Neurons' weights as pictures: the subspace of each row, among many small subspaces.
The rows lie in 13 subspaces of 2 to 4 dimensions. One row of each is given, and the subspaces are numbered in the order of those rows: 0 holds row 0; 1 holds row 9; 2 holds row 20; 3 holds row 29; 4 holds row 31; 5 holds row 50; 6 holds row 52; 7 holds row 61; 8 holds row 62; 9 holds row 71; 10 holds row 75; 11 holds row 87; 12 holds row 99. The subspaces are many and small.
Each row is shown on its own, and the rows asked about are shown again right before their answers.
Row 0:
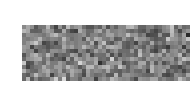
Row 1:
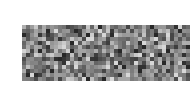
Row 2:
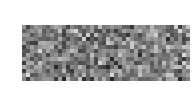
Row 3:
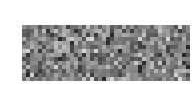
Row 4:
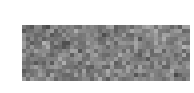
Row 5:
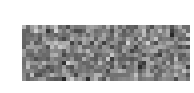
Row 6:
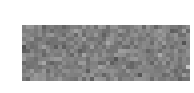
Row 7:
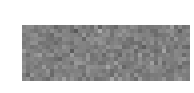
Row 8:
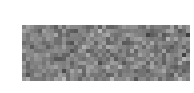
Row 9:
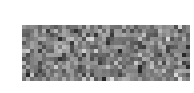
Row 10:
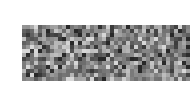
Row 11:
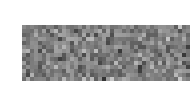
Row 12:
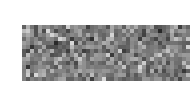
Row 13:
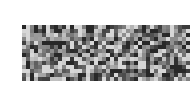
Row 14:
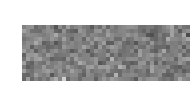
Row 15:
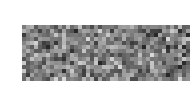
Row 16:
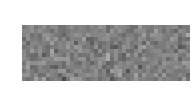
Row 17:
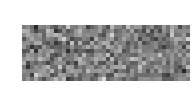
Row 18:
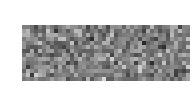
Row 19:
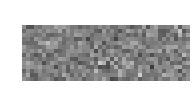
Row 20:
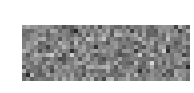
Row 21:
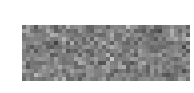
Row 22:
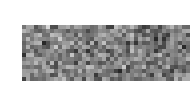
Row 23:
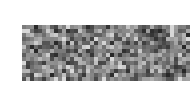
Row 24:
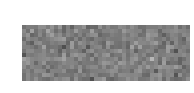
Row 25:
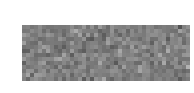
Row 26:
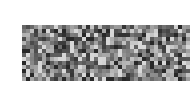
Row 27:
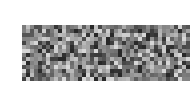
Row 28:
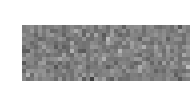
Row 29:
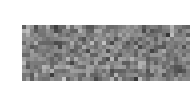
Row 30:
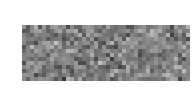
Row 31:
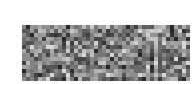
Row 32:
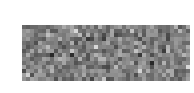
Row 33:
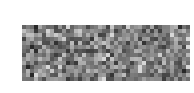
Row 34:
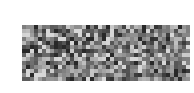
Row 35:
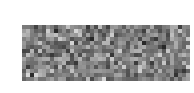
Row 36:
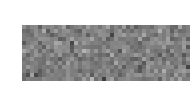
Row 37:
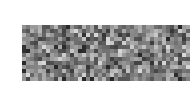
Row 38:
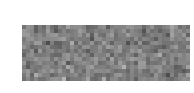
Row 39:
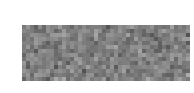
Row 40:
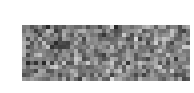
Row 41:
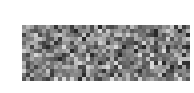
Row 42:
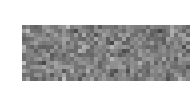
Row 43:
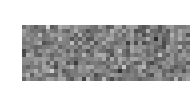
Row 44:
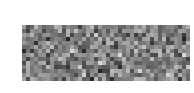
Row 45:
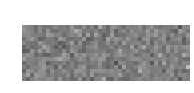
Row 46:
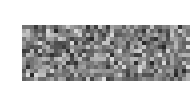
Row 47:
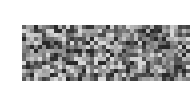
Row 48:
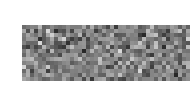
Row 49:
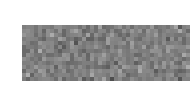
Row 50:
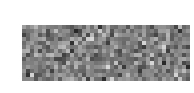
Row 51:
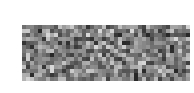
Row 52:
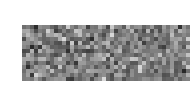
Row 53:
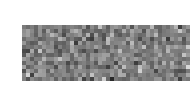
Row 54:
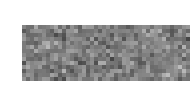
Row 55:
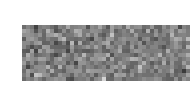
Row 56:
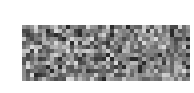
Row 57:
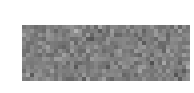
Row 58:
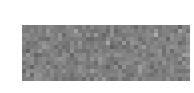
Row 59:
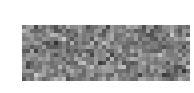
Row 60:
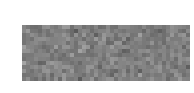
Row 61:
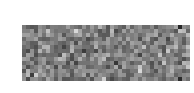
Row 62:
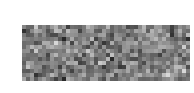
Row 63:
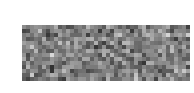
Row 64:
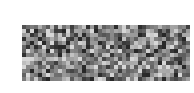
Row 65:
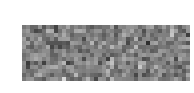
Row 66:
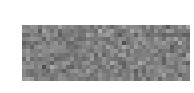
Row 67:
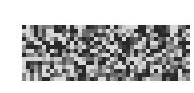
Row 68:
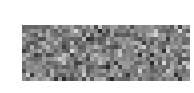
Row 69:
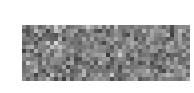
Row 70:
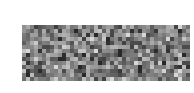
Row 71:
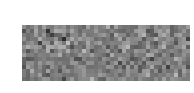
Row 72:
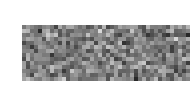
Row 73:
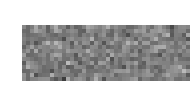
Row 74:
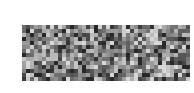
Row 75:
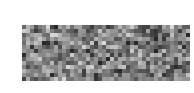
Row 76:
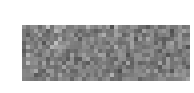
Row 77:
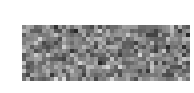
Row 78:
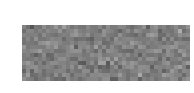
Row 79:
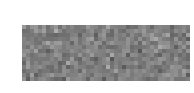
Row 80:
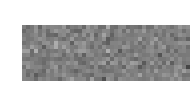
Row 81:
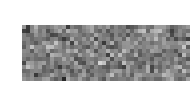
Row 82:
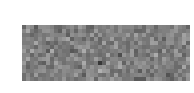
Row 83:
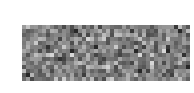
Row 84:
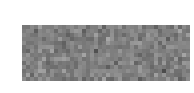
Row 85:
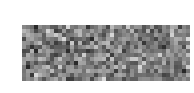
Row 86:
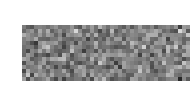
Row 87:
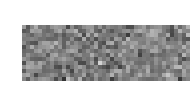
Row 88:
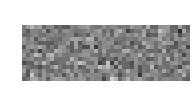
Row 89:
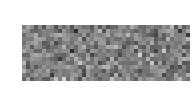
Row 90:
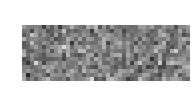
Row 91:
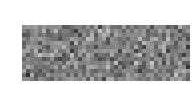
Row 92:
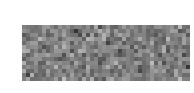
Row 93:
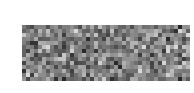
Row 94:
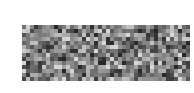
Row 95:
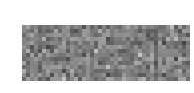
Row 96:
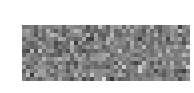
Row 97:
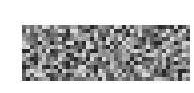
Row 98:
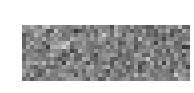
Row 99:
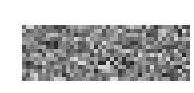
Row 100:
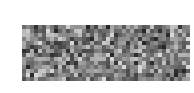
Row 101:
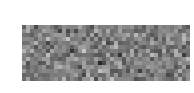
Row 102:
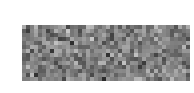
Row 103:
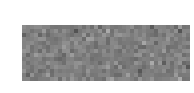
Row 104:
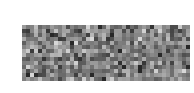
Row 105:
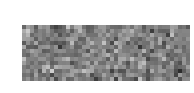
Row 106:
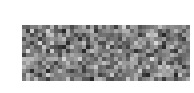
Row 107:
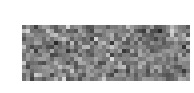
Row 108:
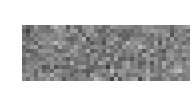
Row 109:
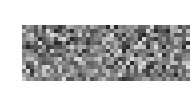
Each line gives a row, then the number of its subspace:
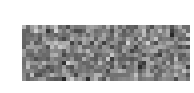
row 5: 10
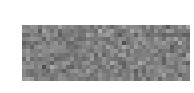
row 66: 2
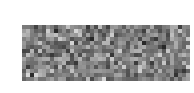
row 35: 0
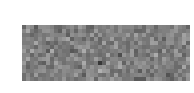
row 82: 4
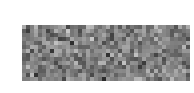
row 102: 4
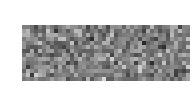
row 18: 0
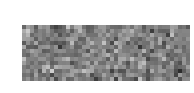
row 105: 3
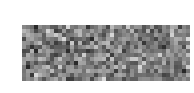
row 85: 6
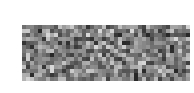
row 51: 2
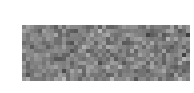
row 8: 2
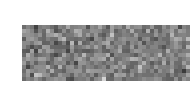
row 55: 6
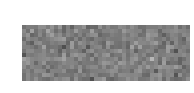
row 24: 9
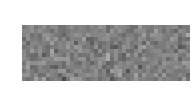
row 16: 10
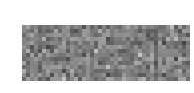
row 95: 4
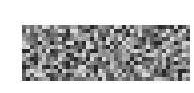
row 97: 9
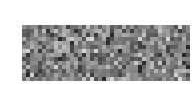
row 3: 1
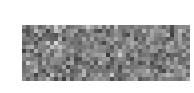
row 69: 10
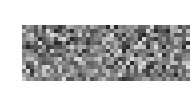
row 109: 9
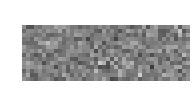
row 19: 12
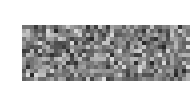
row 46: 0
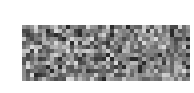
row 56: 6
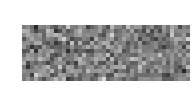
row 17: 6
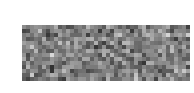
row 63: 2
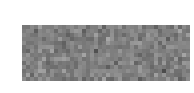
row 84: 4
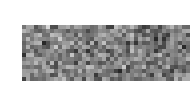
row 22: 10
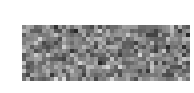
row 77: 0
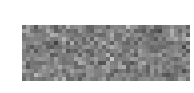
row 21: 12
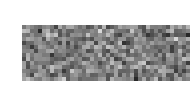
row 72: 2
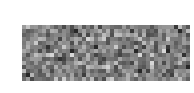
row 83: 2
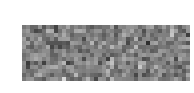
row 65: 10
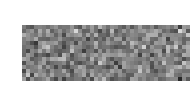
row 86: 7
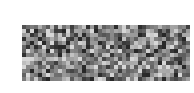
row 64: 9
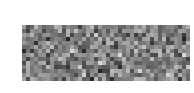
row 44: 4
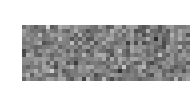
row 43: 10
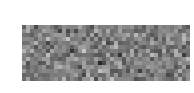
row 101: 4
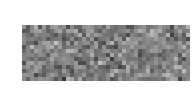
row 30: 11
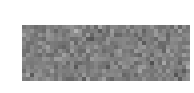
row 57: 5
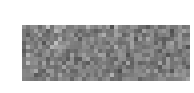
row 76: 10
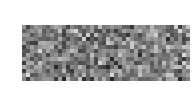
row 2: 11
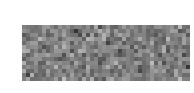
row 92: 8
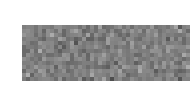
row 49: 11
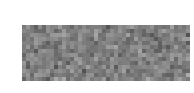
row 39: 3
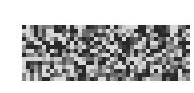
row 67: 9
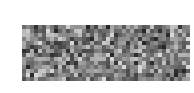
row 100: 0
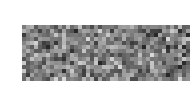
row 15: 7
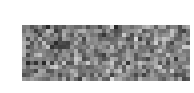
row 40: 10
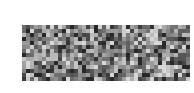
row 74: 9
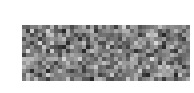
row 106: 9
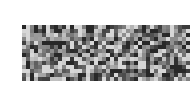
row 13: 3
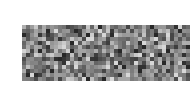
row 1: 5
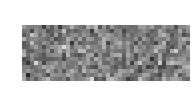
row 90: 9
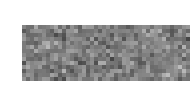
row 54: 7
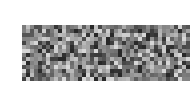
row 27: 4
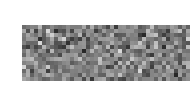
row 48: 9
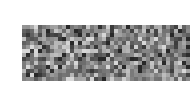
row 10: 6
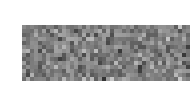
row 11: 1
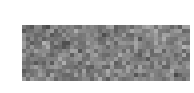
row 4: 10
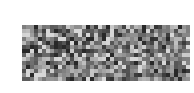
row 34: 8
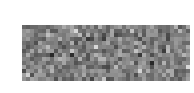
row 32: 2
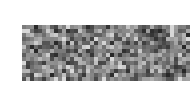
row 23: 8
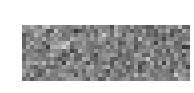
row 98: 10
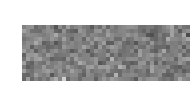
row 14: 0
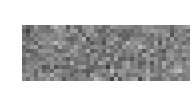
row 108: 3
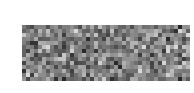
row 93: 7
